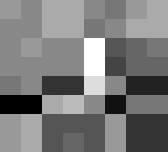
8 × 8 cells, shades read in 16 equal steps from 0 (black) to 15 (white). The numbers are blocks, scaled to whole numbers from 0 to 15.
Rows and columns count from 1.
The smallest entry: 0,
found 2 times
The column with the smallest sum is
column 7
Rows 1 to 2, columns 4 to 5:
10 8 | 10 7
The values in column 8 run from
2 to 10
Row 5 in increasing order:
2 2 3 3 7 8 8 13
